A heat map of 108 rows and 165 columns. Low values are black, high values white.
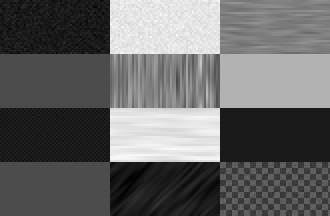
The table splits into 4 rows of 3 panels. Panel 1,1: very low, fine-grained, faint in contrast. Panel 1,2: very high, fine-grained, faint in contrast. Panel 1,3: middling, streaked across, faint in contrast. Panel 2,1: low, flat. Panel 2,2: middling, streaked downward. Panel 2,3: high, flat. Panel 3,1: very low, checkered, faint in contrast. Panel 3,2: very high, streaked across, faint in contrast. Panel 3,3: very low, flat. Panel 4,1: low, flat. Panel 4,2: very low, slanting up to the right, faint in contrast. Panel 4,3: low, checkered.
